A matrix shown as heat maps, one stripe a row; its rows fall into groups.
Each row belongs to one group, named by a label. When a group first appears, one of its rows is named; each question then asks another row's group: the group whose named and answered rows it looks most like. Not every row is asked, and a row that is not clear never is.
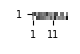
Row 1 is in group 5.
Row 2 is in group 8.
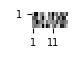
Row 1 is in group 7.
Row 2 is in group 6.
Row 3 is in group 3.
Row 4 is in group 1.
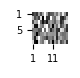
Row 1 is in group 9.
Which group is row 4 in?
7
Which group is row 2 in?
1
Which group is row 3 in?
1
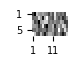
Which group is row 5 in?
5
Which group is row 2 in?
6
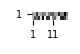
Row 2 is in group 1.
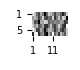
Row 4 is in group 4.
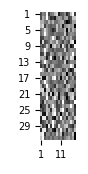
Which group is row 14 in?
9
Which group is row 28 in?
9
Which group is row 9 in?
6
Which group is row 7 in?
9
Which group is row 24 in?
9
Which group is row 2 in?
1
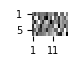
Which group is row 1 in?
5
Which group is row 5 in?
5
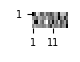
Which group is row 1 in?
9
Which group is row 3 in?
7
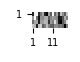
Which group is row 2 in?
8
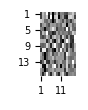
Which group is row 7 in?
6
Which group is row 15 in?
3
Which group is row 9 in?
6
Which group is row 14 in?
7
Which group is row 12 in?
3
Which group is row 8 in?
4
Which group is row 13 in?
5
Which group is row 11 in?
3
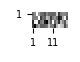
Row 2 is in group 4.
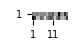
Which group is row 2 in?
9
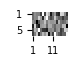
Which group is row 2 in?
6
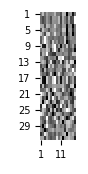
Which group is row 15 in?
5
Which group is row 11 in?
1
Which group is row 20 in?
6
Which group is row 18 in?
7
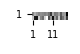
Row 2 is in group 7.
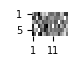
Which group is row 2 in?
5
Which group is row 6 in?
5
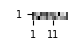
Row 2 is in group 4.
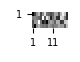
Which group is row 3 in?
1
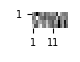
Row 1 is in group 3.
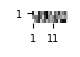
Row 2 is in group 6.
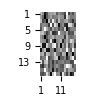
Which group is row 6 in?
4
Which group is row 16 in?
6
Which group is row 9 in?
7
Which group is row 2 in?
3
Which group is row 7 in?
3
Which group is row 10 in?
5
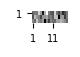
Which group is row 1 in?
6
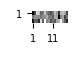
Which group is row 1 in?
9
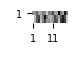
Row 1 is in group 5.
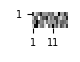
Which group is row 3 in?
3
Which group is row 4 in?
7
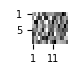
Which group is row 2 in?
4
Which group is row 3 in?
7
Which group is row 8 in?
4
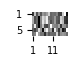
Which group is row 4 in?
4
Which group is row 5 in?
6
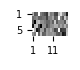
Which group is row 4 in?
5
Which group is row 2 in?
5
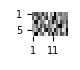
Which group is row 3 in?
7
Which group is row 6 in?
7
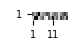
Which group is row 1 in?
4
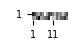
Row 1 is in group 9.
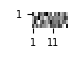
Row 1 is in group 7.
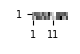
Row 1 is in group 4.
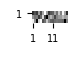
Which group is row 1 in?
9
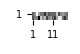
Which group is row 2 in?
4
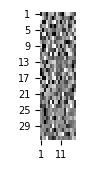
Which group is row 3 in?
7
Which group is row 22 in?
6
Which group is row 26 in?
3
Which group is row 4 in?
1
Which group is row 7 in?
9
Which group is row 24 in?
9
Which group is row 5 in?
5
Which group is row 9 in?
7
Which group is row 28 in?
3
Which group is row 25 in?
3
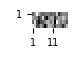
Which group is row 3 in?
8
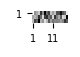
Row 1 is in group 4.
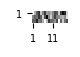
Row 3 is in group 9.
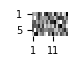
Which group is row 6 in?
7
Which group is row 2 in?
8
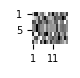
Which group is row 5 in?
3
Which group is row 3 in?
5
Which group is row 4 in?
3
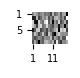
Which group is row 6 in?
4
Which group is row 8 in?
8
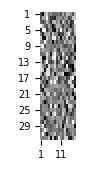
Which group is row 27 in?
3
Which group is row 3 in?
6
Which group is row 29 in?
8
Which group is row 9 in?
8
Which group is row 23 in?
3
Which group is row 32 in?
1
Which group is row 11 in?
6
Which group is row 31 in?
8
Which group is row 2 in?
1
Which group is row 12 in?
7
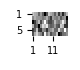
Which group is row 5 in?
5
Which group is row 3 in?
9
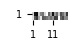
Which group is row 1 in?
7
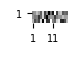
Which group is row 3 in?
1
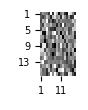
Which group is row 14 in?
6
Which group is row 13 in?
8
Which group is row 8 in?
3
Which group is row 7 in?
8
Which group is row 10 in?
8
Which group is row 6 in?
7
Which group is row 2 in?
6
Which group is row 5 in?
1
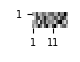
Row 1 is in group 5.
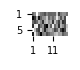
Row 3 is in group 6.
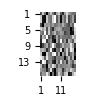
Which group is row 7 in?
1
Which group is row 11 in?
7
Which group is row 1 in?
4
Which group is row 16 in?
1
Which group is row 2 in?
7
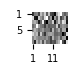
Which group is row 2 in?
7
